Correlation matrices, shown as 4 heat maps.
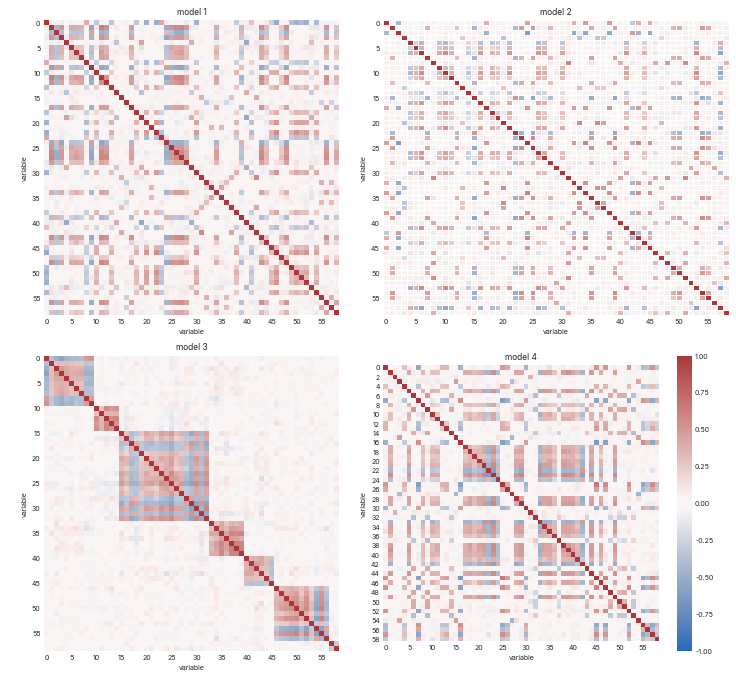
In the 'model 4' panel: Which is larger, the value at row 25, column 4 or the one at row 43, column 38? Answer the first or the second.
the first
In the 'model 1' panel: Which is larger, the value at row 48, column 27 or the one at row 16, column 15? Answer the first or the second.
the first
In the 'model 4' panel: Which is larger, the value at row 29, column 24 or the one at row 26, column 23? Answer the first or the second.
the second
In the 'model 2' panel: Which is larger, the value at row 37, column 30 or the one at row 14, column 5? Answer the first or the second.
the first
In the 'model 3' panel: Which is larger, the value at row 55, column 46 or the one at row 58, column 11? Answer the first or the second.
the first
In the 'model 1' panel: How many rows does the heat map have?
59
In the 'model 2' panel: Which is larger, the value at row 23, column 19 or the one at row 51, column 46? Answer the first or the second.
the second
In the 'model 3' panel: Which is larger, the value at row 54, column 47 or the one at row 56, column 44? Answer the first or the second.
the second
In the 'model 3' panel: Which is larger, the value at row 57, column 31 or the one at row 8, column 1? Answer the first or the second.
the first
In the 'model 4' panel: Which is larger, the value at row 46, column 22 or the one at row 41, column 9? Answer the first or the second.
the second
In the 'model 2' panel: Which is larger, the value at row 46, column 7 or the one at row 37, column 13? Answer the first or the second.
the second
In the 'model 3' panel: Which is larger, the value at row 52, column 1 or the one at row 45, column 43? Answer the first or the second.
the first
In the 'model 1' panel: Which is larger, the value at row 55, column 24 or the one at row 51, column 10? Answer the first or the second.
the second
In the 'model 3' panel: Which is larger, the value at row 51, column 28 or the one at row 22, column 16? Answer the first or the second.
the second
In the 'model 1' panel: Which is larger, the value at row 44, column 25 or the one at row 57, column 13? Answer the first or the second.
the first
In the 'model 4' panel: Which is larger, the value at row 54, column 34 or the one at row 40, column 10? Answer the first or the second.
the second
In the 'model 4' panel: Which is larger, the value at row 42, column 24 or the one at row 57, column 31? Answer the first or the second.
the first
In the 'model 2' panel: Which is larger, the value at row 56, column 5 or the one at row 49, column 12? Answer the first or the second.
the second
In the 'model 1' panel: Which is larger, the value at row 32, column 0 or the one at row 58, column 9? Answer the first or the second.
the first
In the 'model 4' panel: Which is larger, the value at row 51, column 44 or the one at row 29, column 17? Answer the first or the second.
the second
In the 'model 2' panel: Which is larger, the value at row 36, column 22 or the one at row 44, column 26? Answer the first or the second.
the second
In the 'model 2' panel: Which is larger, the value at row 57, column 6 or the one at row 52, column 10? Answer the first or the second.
the second
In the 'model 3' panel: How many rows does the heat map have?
59
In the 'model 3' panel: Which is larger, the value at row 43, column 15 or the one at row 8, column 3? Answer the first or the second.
the first
